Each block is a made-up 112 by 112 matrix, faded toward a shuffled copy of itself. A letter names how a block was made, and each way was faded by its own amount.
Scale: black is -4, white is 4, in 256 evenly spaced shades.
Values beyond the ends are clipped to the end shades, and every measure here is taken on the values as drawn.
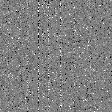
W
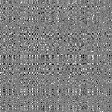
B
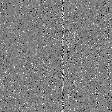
W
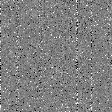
W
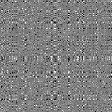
B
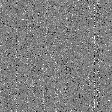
W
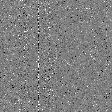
W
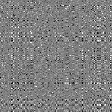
B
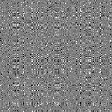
B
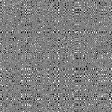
B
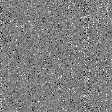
W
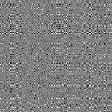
B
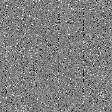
W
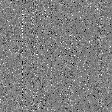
W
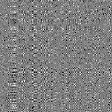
B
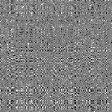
B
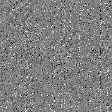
W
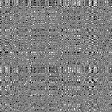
B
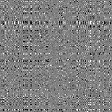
B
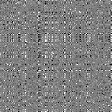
B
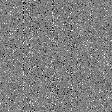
W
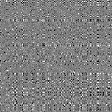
B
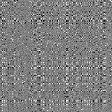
B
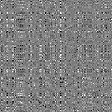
B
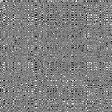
B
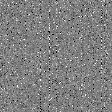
W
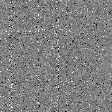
W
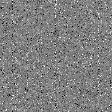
W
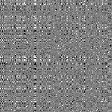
B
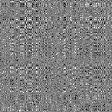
B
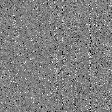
W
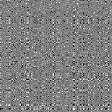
B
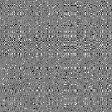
B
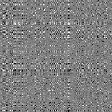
B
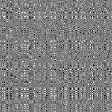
B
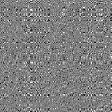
B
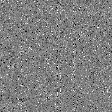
W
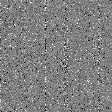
W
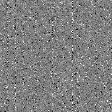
W
